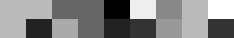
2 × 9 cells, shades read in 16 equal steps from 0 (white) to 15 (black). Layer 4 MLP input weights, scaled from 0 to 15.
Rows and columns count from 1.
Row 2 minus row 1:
0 9 -4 0 -2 11 -1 0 12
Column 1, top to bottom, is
4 4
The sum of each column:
8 17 14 18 28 13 13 8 12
